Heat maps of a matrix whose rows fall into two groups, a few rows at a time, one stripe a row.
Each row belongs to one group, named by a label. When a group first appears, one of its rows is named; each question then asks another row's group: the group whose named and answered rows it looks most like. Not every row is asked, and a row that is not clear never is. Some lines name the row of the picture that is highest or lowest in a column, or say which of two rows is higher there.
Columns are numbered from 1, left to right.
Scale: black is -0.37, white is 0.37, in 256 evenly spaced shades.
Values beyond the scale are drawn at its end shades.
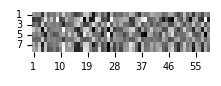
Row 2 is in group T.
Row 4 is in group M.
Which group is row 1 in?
M
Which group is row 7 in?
M
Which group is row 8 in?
M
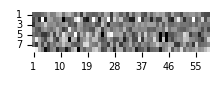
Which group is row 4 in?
T
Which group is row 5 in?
T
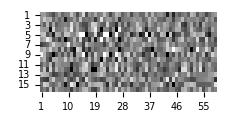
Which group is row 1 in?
T
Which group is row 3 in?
M
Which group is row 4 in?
M
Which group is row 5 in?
T
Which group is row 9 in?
T
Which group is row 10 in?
M
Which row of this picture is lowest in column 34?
5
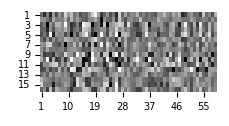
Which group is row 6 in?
M
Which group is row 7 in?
M
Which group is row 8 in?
M
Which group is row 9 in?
T
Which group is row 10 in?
M
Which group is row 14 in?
T
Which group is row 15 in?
T
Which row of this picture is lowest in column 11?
5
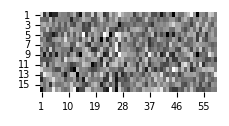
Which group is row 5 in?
T
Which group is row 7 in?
T
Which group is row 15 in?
M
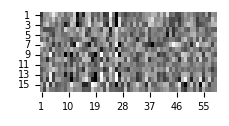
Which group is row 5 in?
T
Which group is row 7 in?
T
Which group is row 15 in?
M
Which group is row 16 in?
M
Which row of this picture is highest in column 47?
15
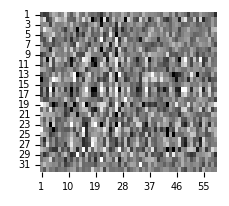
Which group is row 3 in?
M
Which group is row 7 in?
T
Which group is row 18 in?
T
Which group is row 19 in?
T
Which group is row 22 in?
M
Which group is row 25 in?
T
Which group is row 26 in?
M
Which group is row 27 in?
M
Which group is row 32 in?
M
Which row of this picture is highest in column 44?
16
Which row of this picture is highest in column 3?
27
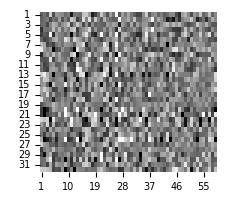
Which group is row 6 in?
T
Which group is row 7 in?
T
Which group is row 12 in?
T
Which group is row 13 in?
T
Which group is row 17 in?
M
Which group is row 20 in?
T
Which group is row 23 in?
M
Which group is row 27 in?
T
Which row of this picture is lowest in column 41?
26
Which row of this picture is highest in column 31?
26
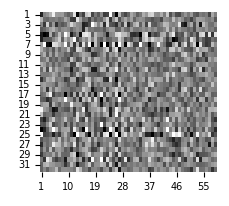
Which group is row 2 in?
T
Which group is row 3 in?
M
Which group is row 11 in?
T
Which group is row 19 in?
M
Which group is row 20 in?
T
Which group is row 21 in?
T
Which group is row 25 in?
T
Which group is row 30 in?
M
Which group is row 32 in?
T
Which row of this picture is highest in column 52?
7
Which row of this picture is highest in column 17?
7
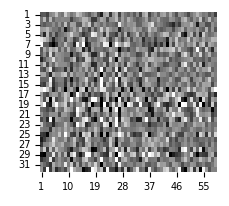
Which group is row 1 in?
T
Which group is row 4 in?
M
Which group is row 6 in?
T
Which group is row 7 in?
T
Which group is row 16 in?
T
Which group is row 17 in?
T
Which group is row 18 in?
M
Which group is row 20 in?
T
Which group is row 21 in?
T
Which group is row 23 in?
T
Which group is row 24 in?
M
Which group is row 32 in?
M
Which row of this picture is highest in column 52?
19
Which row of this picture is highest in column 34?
19
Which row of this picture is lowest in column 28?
16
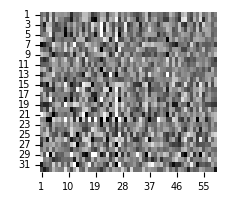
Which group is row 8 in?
M
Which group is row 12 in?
M
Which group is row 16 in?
T
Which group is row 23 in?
M
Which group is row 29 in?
M
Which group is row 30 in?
T
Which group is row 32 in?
T
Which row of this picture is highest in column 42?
29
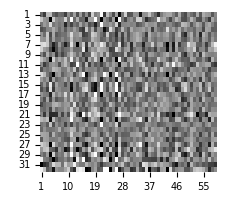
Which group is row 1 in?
M
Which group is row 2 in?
M
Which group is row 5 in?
M
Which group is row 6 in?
M
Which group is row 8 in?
T
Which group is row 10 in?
M
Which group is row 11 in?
T
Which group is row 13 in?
T
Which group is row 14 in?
M
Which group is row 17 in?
M
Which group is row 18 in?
M
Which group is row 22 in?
M
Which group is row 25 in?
M
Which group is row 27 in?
M
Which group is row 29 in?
M
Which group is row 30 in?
T
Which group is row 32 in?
T
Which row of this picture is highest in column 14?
32
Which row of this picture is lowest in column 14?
21
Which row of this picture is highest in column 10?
32
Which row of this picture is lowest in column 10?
28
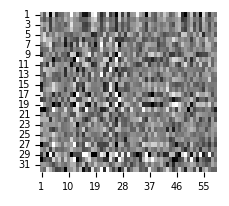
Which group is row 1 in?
M
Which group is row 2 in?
M
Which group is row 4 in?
M
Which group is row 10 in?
T
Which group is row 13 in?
M
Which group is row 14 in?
T
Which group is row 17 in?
T
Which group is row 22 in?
M
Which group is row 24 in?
T
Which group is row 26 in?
M
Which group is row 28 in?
M
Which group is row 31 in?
T
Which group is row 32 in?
M
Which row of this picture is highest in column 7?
30
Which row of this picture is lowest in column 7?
19
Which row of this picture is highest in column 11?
1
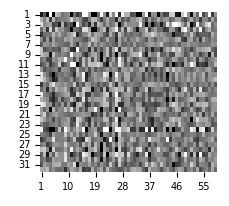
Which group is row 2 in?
M
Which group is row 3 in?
T
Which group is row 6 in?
M
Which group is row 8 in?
T
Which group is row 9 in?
M
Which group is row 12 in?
T
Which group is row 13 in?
T
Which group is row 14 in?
T
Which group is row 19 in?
T
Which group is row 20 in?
M
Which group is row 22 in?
T
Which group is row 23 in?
T
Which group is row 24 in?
T
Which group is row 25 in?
M
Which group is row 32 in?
M
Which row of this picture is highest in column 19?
20
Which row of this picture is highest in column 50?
3
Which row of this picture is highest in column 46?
3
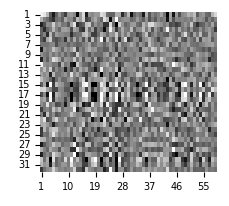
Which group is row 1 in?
T
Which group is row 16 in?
T
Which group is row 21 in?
M
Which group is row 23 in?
T
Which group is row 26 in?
T
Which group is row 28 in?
T
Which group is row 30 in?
M
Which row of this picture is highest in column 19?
30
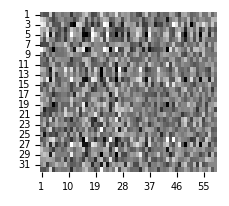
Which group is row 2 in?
T
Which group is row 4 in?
M
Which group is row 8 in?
T
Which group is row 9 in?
M
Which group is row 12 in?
M
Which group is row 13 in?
M
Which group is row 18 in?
M
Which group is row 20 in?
T
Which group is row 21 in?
M
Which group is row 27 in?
M
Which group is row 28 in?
T
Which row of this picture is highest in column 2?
3
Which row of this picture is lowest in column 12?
3
